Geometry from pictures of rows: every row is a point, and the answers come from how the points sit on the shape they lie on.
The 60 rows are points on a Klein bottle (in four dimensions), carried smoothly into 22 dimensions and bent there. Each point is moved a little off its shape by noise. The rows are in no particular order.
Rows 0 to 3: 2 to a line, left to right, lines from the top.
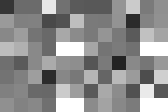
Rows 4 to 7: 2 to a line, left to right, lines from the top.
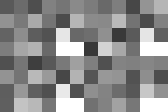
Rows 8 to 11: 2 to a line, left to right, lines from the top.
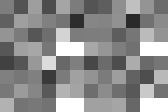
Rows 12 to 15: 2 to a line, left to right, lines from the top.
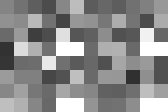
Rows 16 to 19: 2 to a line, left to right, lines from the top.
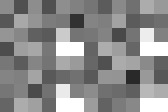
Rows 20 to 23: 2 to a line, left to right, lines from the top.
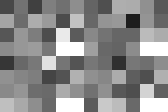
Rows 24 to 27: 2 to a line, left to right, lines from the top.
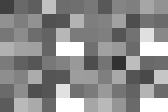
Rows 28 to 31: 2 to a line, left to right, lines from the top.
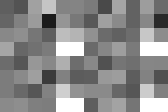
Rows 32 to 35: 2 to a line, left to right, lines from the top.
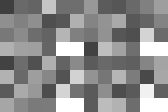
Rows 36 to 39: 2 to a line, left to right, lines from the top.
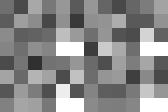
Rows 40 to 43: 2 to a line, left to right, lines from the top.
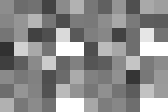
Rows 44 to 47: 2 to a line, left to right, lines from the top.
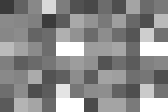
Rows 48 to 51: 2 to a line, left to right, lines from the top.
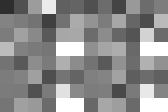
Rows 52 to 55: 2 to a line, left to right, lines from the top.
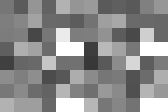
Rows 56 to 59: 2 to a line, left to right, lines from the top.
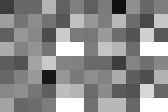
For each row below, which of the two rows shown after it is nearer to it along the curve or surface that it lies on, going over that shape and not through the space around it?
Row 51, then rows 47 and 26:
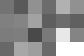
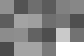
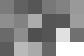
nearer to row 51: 26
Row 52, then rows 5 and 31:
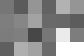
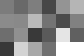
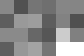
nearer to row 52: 5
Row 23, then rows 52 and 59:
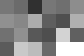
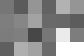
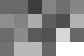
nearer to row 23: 59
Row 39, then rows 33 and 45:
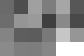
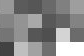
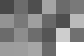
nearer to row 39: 33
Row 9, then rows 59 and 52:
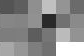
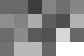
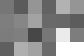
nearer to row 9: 52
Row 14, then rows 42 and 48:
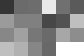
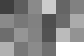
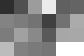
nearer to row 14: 48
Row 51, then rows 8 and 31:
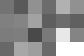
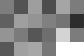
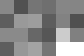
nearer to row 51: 8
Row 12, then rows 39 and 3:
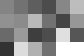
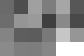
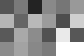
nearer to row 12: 3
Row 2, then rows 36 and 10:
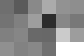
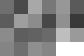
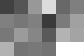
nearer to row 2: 10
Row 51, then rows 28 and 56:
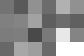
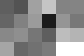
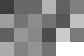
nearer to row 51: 28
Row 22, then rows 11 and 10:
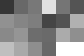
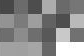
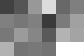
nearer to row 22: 11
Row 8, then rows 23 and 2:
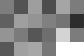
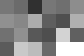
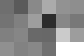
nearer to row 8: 2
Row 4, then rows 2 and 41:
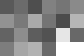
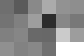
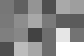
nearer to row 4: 41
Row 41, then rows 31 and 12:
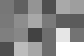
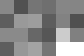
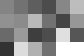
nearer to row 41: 12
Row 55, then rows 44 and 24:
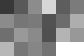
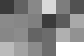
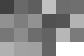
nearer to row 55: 24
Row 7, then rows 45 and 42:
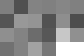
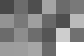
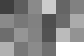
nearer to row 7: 42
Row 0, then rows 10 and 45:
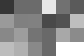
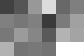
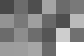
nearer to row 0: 45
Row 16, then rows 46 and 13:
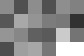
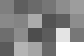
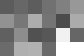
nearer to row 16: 46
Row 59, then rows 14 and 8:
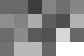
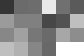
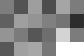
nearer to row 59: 14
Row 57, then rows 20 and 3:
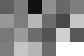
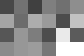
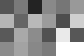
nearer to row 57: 3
